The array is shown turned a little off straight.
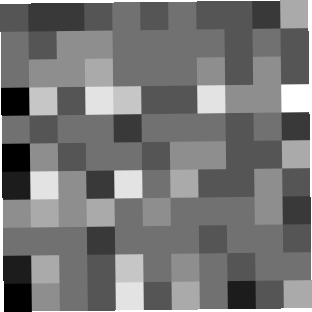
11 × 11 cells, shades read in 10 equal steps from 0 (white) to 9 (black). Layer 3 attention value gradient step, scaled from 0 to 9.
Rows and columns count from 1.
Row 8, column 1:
4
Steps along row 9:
same same up down same same up down same up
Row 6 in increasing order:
3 4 4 4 5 5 6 6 6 6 9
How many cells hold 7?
8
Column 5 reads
5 5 5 2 7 5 1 5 5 2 1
